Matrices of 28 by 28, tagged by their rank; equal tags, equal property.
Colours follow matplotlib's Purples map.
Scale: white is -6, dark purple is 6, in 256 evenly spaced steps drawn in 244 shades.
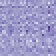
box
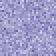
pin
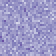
pin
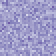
pin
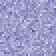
pin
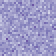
pin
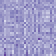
box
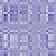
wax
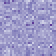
box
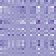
wax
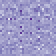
box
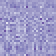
box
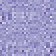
box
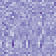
box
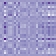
wax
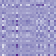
wax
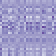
wax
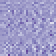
box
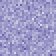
pin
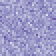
pin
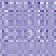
wax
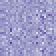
box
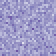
pin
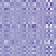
wax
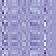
wax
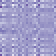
wax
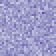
pin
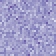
pin
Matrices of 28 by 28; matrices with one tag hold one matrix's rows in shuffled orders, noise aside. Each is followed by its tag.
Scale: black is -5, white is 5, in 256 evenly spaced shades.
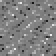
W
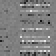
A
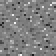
W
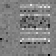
A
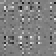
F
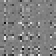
F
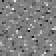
W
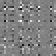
F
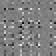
F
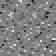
W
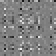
F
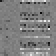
A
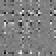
F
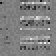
A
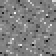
W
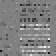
A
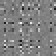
F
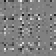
F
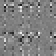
F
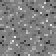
W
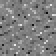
W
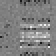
A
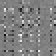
F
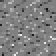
W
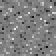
W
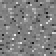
W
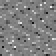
W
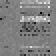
A
